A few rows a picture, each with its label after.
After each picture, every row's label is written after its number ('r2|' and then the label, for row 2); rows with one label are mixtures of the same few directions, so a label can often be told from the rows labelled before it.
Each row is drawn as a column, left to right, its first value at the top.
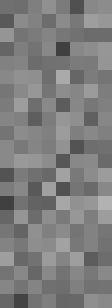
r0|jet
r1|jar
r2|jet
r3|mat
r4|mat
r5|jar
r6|jet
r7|jet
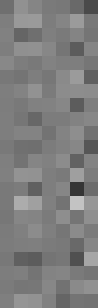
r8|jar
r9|jet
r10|jet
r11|mat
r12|jar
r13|mat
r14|jar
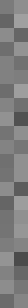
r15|jet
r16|jet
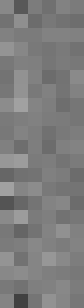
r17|mat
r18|jar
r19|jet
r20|jar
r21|jar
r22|jet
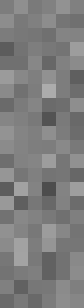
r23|mat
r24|mat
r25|jar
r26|jet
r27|jar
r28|mat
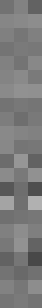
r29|mat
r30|jet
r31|mat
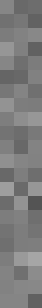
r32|mat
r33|jar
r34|jet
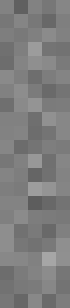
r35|mat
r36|jar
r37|mat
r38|jet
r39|mat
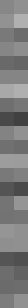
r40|jet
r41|jet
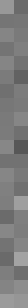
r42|jar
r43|jar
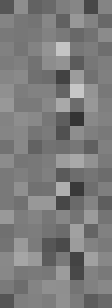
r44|jar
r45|mat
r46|jar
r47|mat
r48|mat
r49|jet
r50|jar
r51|jet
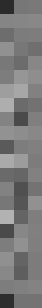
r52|jar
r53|jet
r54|mat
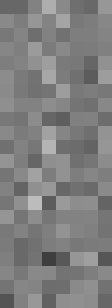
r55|jar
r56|mat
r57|jet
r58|jar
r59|jet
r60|jar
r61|jar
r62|jar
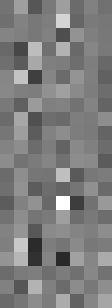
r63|jet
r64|mat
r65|mat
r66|jet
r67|jet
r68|jet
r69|mat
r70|jar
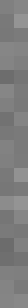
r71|mat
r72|jet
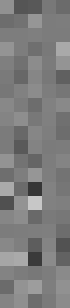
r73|mat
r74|jar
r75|mat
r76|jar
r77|mat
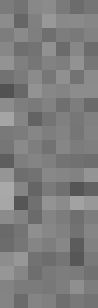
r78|jet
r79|jet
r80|jet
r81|jet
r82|mat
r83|mat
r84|mat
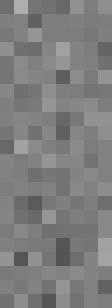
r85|jar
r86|jar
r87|jet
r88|jar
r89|mat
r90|jar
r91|jet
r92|mat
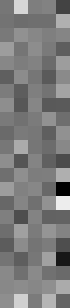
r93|mat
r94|jar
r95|mat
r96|jar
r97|mat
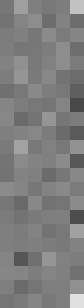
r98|jet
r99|jar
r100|jet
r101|jet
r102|mat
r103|jar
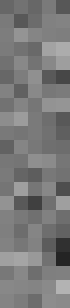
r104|jar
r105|jet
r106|jet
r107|mat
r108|mat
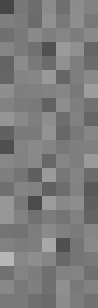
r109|jar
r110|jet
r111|jet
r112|mat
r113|mat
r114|jet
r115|jet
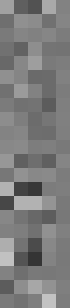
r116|mat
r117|mat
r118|mat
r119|jar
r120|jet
